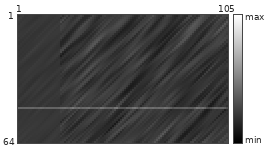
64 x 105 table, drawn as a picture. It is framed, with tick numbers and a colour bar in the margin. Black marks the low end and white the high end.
Mirror symmetry: none. Seam: vertical, 20% of the way across, the left part calmer. Slope: none. Average level on the scale: 20%. Odd lines: row 47. Histogram: skewed, a long tail of high values.
